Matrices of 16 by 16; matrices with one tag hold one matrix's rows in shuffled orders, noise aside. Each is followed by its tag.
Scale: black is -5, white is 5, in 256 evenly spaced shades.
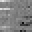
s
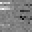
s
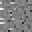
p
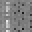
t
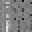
t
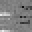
s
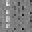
t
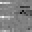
s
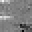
s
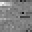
s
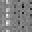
t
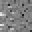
p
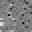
p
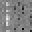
t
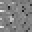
p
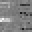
s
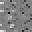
p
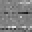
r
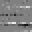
r
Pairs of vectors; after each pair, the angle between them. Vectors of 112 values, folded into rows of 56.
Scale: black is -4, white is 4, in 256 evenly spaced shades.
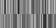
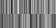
partly opposed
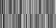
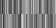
nearly parallel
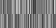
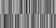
partly aligned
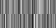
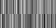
partly aligned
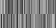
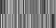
nearly opposite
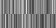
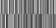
partly aligned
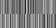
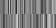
orthogonal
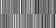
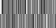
orthogonal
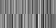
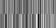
nearly opposite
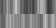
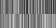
partly aligned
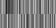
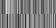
nearly opposite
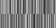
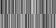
partly opposed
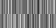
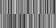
nearly opposite
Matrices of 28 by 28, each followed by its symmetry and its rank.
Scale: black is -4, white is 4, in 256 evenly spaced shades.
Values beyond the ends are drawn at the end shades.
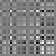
symmetric, rank one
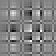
symmetric, rank one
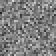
antisymmetric, full rank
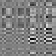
neither, rank two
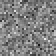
antisymmetric, full rank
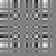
symmetric, rank one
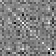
symmetric, rank five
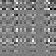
neither, rank two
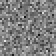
neither, full rank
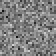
neither, full rank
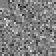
antisymmetric, full rank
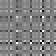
symmetric, rank one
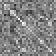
symmetric, rank five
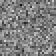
neither, full rank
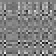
neither, rank two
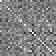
symmetric, rank five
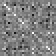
symmetric, rank five
